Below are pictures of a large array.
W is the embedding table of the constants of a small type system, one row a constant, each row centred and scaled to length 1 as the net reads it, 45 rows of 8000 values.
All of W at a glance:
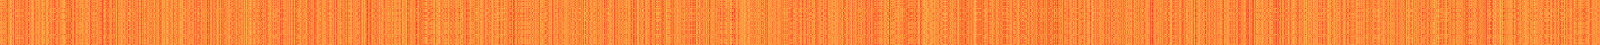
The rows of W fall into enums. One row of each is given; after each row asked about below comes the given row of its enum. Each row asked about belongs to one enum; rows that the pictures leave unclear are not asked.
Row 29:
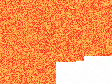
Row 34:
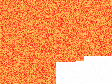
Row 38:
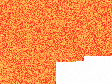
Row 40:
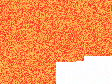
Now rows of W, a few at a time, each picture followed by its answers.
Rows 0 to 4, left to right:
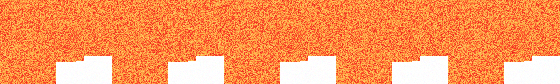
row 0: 40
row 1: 29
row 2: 40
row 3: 38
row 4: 40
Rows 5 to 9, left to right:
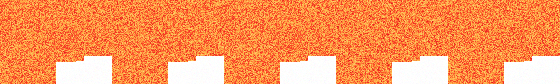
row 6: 29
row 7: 40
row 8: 34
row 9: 38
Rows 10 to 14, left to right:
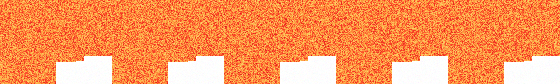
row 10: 38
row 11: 38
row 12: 34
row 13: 29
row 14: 29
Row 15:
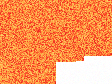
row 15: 38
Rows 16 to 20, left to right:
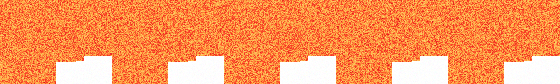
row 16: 38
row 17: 29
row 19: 34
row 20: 29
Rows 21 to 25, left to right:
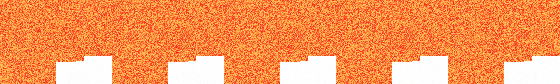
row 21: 38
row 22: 40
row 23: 40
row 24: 40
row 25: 29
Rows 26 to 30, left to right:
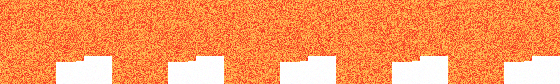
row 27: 40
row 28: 38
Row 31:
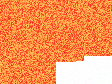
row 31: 40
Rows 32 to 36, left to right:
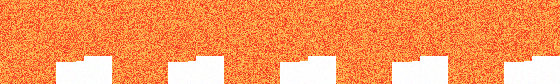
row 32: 40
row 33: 40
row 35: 38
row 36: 29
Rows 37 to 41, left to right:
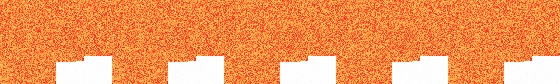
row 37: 38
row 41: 38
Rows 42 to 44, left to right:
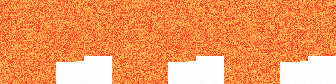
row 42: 40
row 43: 40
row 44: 29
